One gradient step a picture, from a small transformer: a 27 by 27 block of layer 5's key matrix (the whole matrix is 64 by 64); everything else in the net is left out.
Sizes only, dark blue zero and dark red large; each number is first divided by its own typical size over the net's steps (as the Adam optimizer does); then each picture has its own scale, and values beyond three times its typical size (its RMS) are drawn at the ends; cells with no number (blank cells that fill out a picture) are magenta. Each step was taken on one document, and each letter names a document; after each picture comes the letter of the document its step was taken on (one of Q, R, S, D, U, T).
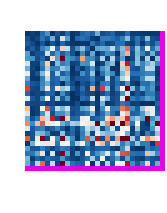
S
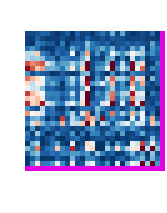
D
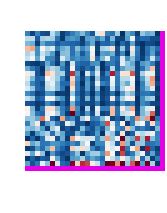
D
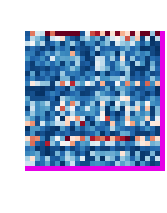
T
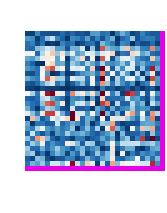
D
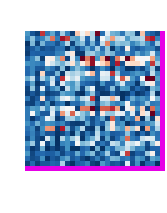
S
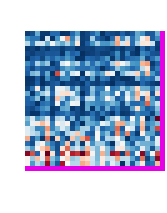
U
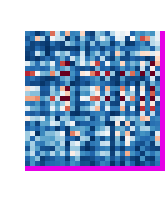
U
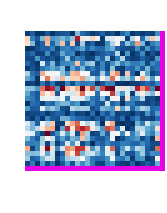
U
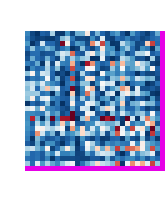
D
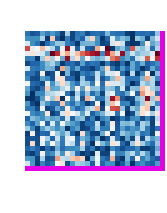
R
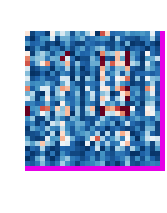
S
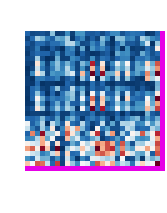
U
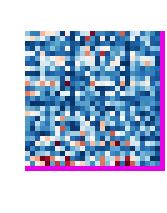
R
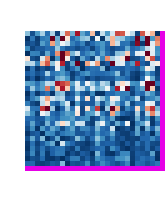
S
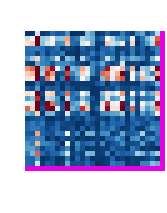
U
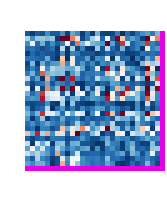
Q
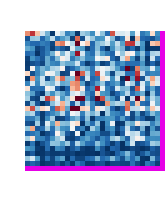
T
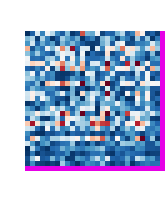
T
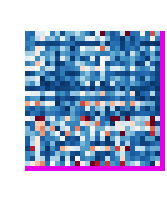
D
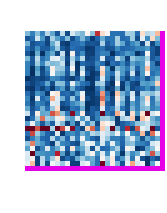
Q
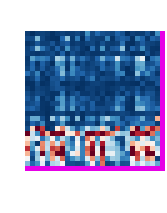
U
